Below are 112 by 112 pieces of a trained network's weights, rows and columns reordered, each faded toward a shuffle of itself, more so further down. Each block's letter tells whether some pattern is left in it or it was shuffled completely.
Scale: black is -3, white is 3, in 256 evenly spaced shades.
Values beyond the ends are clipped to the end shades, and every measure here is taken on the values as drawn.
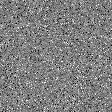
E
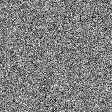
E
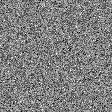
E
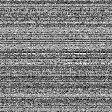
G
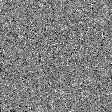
E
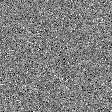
E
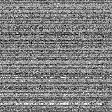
G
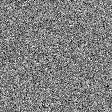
E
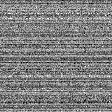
G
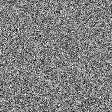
E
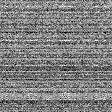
G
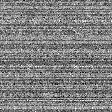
G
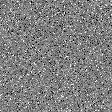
E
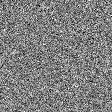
E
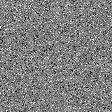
E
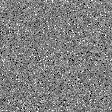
G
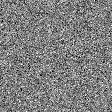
E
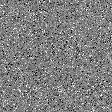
E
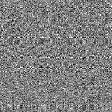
G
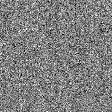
G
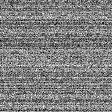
G
